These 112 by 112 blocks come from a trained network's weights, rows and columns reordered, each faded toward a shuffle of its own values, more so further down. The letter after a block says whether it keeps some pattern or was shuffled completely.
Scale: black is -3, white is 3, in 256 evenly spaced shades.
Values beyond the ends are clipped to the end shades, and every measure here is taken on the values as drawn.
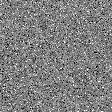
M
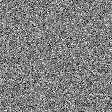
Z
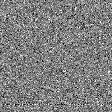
Z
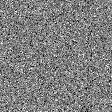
M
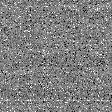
Z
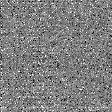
Z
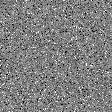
M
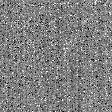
Z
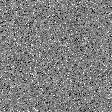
M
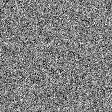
Z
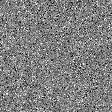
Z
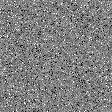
M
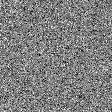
M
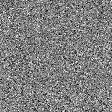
Z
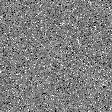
M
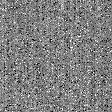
Z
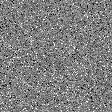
M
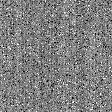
Z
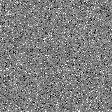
M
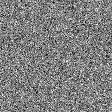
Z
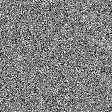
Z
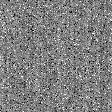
Z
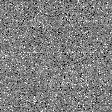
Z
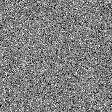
M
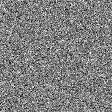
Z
